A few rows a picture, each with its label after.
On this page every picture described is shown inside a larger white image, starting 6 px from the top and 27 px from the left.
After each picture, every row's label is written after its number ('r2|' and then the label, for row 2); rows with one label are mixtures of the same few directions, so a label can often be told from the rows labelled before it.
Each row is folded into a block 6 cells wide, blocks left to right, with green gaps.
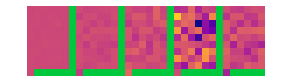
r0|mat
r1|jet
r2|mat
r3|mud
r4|jet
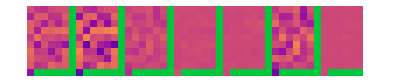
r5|jet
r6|jet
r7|mat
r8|jet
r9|mud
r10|mat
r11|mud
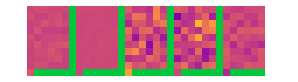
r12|jet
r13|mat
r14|mat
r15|mud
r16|jet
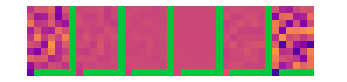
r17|mat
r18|mat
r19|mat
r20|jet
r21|jet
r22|jet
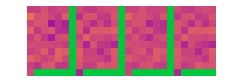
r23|mud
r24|jet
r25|mud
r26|jet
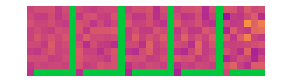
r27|mat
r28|jet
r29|mat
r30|mat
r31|mud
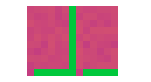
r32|mat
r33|jet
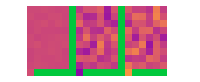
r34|jet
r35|mat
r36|mat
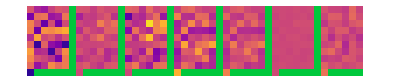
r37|jet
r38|mud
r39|mud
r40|jet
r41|jet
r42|mud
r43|mat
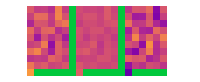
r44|mat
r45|mat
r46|mat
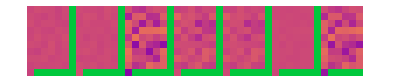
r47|mat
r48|mat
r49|jet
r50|mud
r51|mud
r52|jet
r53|jet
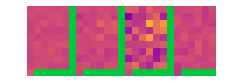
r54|jet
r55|mud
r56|mud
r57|mat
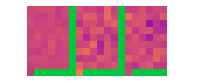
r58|mat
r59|mat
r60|mud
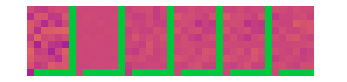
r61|jet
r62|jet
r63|mat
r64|mud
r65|mud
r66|mud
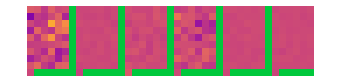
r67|mud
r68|mat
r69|mat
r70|mud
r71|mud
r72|mat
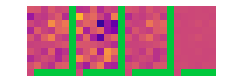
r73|mud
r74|mud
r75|mud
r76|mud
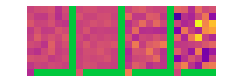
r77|mat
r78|jet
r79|jet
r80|mud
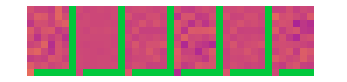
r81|mat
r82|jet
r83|jet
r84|jet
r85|jet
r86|mud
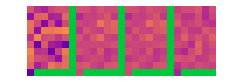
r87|jet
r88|mud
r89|mud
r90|mat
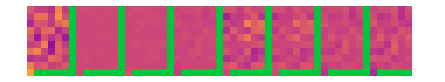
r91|mat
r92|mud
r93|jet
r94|mat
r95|mud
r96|mud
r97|mat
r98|mat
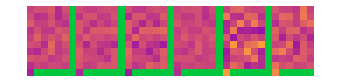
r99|mat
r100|jet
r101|jet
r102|mat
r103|jet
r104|mat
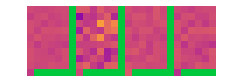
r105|jet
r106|mud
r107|mat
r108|jet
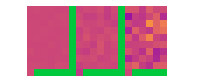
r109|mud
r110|mat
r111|mud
